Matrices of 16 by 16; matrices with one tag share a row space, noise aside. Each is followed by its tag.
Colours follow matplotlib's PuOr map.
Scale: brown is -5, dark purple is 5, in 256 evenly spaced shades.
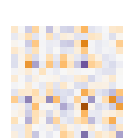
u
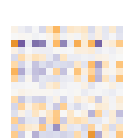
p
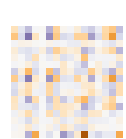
u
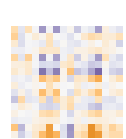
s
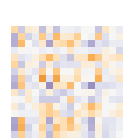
s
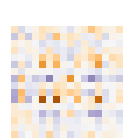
s
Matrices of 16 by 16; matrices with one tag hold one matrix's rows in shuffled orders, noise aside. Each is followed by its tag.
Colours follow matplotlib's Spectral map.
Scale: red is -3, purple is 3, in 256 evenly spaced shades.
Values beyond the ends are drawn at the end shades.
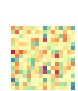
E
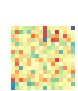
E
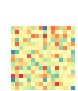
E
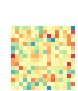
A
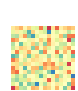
A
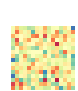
E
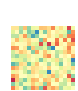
A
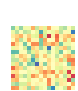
A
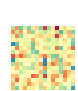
E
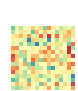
A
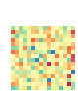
A
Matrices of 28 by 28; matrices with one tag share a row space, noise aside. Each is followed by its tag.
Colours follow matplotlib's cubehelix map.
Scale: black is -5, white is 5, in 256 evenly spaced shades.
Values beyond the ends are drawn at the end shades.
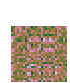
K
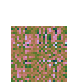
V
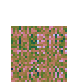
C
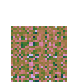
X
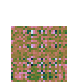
K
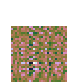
X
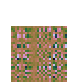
V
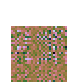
V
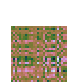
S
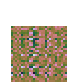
X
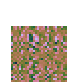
X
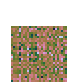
C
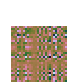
V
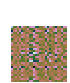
X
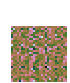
X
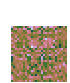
K
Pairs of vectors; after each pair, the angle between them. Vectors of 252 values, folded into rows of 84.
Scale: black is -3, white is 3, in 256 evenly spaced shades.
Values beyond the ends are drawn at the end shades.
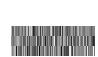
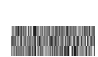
partly aligned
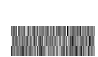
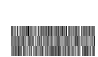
partly opposed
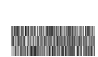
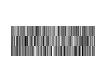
partly opposed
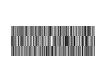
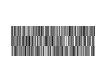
partly opposed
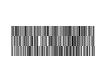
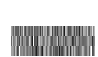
partly aligned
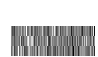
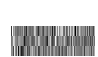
partly opposed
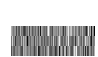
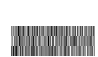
orthogonal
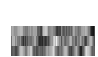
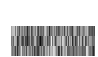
partly aligned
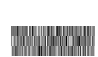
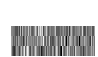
partly aligned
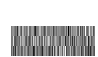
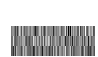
nearly parallel
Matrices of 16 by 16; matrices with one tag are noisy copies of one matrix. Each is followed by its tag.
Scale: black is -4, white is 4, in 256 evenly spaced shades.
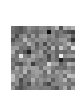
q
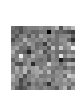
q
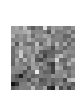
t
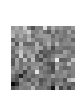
t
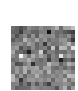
q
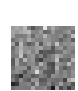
t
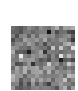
q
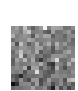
t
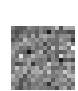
q
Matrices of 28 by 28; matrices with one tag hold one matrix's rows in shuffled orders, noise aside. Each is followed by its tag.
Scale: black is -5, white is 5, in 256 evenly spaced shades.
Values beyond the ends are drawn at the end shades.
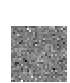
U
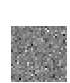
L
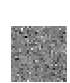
U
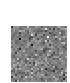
L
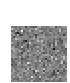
U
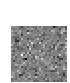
U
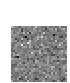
U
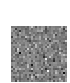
L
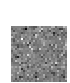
U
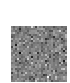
L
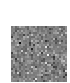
L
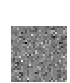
U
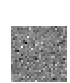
U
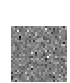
L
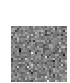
L
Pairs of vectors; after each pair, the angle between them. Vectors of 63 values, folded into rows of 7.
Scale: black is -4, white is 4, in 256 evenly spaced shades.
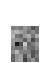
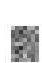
partly opposed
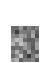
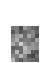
partly aligned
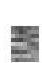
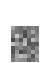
partly aligned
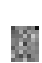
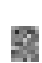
partly opposed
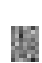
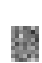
nearly opposite
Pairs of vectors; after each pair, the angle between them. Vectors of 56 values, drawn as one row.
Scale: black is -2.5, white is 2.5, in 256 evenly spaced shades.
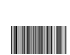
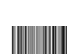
nearly opposite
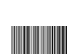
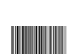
partly opposed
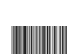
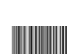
partly aligned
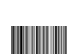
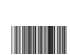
nearly opposite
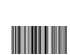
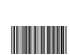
partly opposed
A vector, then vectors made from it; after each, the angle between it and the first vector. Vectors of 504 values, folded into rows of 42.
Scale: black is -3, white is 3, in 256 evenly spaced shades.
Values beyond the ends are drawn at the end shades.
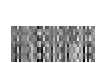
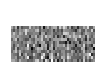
partly opposed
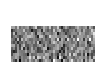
partly aligned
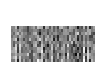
nearly opposite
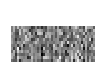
partly aligned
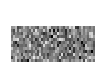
orthogonal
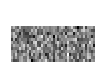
partly opposed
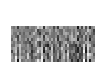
nearly opposite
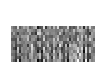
nearly parallel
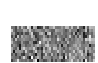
partly aligned
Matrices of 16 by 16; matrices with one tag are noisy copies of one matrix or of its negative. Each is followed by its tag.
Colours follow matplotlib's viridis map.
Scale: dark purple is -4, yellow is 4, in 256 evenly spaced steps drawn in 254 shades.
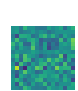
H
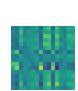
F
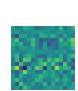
H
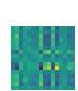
F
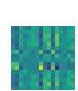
F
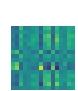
F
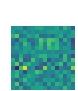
H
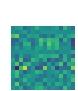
H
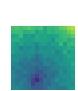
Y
